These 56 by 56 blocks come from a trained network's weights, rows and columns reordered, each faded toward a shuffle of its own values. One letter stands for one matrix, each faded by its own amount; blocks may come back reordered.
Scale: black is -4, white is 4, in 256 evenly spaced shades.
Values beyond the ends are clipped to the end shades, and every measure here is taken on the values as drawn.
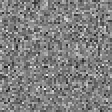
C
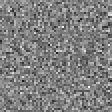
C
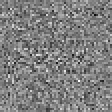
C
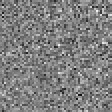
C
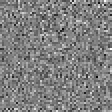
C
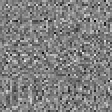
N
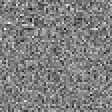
C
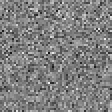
C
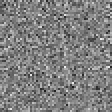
C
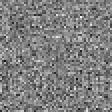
C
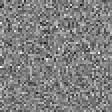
C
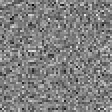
N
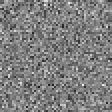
C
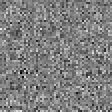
N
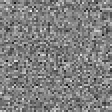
C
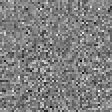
N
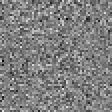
N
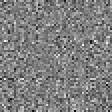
N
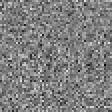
N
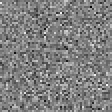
N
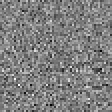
C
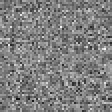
C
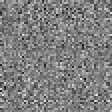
N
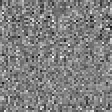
N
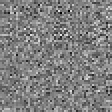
N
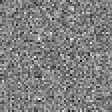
C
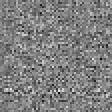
N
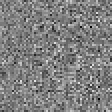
N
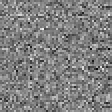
N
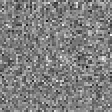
C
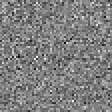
C
